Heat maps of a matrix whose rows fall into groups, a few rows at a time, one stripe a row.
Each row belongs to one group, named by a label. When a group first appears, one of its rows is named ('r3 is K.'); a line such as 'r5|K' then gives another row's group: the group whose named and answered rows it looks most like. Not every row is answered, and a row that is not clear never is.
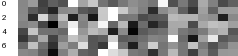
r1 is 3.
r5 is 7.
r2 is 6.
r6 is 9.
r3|3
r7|3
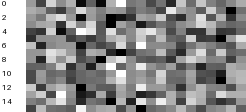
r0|6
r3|9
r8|6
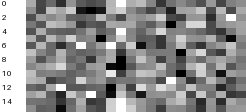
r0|3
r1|6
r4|9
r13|9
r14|3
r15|3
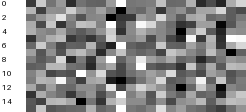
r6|9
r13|9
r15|9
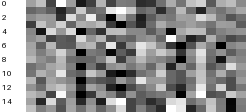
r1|3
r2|9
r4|6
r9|6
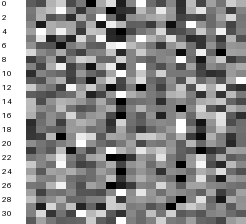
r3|6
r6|3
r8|7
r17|7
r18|7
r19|7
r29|6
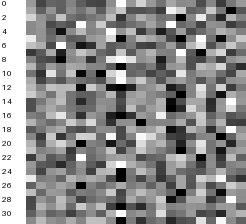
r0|3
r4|3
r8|3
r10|6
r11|3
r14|6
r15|6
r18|6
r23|3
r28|6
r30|9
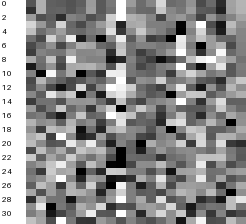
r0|9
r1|9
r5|6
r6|7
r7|7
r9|7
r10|6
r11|9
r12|3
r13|6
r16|3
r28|9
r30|9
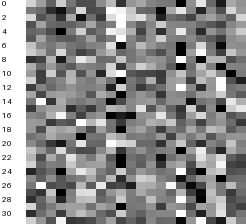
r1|3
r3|9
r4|3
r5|9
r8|7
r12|7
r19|6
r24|7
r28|7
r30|7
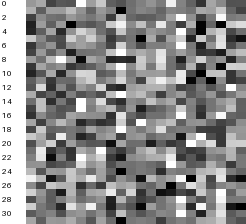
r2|7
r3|9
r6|7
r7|9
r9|9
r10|7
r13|3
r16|7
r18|9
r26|6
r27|3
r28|7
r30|7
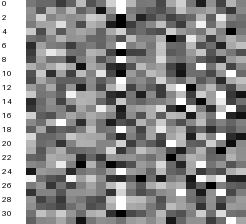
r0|3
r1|6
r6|9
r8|9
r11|9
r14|7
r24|9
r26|9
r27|7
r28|3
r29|3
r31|6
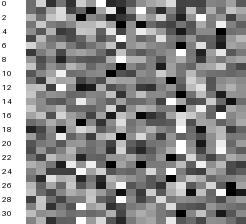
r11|6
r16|7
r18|7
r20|7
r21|7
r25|6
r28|9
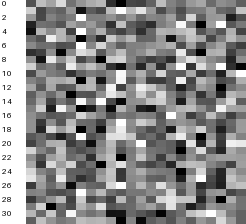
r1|3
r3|7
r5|6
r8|6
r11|6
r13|9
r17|3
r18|6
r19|3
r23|6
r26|9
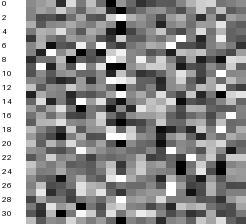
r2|3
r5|7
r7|6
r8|9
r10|7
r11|3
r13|9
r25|3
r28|9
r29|6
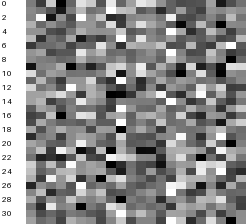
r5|3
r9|9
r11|9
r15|9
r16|7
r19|7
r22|3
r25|6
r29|6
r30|3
